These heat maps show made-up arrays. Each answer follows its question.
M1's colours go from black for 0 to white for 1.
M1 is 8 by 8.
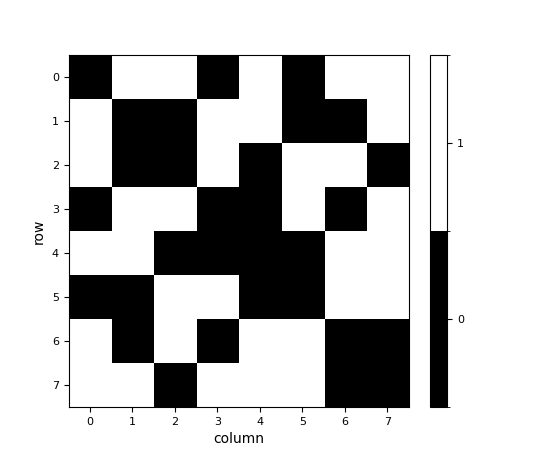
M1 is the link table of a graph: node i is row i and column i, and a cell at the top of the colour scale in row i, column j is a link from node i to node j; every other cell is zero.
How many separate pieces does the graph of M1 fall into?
1
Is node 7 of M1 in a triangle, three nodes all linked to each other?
yes
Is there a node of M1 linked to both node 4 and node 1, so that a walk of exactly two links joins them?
yes
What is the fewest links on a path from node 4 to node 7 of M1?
1
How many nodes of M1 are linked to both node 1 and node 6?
2
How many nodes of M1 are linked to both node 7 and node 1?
3
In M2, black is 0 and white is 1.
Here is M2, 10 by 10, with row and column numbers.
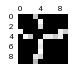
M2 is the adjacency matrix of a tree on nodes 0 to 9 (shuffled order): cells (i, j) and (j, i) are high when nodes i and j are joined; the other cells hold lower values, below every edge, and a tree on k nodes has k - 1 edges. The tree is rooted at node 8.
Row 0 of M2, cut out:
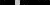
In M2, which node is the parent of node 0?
3
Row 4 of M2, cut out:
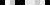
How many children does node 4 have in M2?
5
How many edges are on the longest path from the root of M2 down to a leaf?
2
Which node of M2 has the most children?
4
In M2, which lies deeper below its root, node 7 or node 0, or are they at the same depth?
the same depth
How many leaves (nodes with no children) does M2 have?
7
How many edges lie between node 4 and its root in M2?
1
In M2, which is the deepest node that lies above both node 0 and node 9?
3
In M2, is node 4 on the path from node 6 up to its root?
yes
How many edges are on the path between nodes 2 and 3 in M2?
3
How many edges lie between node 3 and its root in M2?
1
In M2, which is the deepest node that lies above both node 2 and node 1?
4
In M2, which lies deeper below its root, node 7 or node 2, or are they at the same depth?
the same depth
